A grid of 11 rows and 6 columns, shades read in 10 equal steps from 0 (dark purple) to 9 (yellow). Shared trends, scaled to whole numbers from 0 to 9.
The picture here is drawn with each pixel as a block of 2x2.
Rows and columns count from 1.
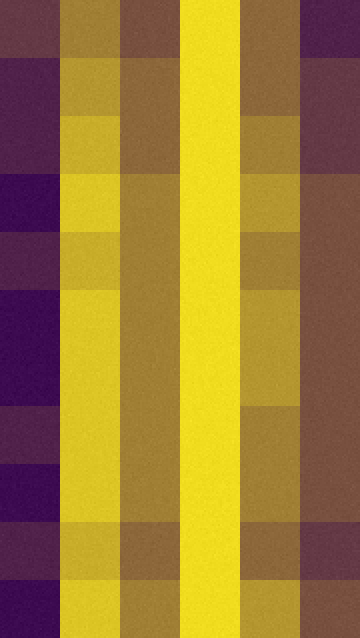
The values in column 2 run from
5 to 8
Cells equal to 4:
6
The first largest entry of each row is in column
4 4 4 4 4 4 4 4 4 4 4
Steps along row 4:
up down up down down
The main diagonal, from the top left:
2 6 4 9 5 3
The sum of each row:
24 26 28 31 30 31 31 31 30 27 31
